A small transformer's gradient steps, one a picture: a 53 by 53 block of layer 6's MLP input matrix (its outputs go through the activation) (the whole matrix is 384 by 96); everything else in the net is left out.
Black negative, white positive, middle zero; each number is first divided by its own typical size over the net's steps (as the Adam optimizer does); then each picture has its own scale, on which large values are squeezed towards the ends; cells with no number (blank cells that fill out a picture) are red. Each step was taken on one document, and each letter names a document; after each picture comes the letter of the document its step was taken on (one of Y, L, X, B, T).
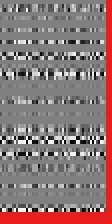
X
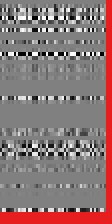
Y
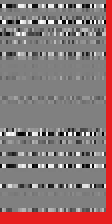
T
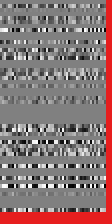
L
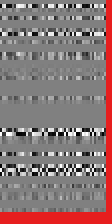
T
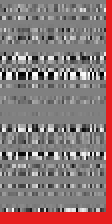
X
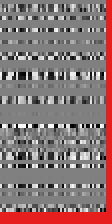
X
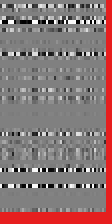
Y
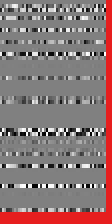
T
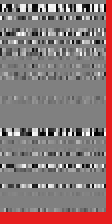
T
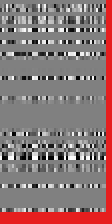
Y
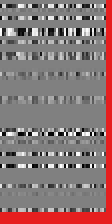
T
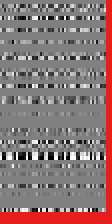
X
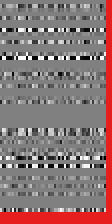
X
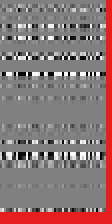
X
